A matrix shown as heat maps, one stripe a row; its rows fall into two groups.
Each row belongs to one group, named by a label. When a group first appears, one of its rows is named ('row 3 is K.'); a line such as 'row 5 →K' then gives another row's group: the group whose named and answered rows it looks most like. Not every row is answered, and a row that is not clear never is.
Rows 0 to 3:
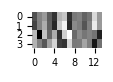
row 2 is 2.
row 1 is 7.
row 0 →7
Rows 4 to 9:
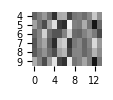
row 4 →7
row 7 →7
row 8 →7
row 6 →2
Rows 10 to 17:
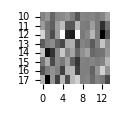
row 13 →7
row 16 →7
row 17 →2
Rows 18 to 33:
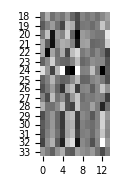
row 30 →7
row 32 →7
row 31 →7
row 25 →2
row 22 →2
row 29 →7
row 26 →7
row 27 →2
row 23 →2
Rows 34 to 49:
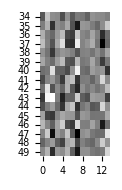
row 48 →7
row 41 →7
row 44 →7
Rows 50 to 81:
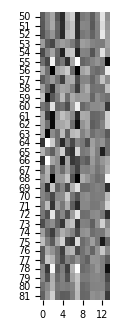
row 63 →2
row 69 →2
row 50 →7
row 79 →2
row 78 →2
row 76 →7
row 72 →2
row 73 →7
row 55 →2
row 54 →7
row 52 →7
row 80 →2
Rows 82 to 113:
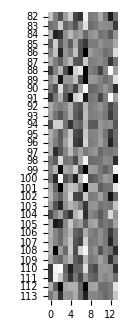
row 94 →2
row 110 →2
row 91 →7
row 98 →2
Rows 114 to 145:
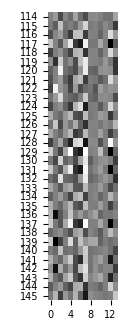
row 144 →7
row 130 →2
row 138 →7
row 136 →2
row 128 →7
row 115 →2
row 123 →2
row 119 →2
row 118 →7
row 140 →2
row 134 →7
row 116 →7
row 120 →2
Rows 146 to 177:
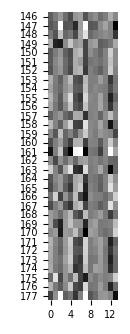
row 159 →2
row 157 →7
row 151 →7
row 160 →7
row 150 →7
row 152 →7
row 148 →2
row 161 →7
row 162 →2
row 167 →7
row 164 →7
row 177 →2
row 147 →2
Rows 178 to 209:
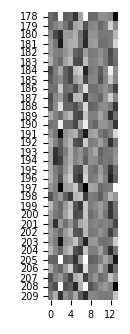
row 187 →7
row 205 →2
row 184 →7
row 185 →7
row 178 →2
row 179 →7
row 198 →7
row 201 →2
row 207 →7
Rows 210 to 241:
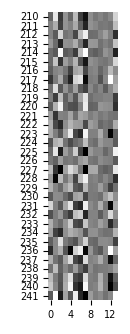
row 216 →7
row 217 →7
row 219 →2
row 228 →2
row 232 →7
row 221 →2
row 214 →2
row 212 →2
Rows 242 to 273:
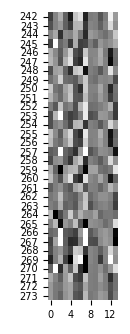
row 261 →7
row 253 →2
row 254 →7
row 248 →7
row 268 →7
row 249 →2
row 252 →2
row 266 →2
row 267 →2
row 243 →7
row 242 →7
